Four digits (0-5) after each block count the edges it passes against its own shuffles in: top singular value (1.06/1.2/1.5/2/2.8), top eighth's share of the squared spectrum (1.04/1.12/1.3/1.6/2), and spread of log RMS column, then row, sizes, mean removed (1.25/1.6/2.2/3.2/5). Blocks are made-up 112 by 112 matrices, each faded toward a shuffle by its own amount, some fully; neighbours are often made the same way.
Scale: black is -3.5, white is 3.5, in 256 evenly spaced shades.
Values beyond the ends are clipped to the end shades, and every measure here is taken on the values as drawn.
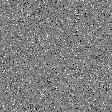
2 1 0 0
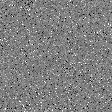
2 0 0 0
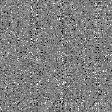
4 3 2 1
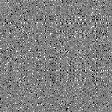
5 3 2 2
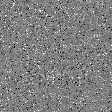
3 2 0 0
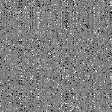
4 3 2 2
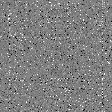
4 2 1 1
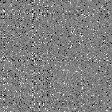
4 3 2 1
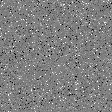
2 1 0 0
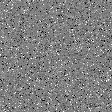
0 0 0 0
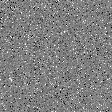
2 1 0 0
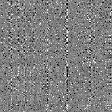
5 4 3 2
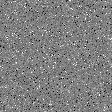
0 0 0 0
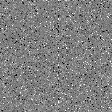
3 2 1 0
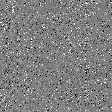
3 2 1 0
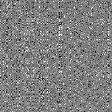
4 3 3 2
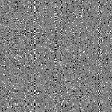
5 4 3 2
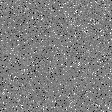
0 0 0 0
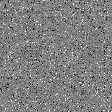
3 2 1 0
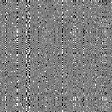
5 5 4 2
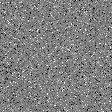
2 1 0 0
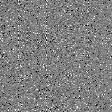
4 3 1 1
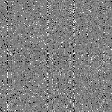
4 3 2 1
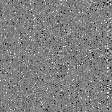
3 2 1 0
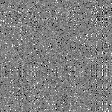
4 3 2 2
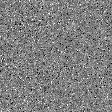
0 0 1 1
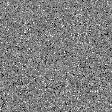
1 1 1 1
